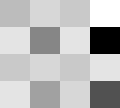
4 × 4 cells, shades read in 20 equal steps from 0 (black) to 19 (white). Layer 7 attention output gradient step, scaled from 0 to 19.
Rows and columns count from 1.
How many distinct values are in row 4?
4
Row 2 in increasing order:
0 10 17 17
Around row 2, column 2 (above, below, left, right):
16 16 17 17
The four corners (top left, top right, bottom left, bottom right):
14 19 17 6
